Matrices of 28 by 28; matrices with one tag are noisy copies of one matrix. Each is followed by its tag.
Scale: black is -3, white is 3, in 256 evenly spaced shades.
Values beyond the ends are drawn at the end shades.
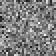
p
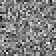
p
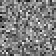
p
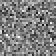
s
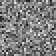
p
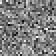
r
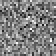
s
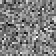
r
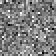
r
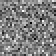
s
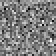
s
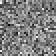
r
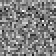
s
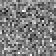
s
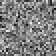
p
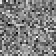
r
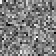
r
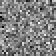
p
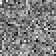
r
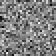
p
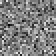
r
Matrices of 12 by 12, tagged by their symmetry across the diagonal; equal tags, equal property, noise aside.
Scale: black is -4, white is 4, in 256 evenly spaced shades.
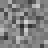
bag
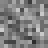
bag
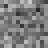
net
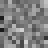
net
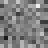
bag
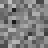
net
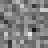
bag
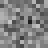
net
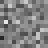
net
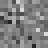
bag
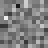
bag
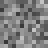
net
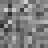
bag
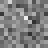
net
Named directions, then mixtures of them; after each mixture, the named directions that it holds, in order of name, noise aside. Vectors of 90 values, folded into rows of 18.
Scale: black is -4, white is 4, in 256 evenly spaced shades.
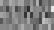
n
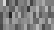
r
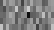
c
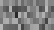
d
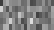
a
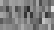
n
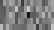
c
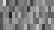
r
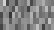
r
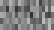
d, n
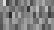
r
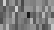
c, r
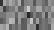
a, c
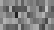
d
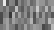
c, r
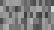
a, n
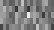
c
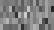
d, n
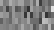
n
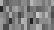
a
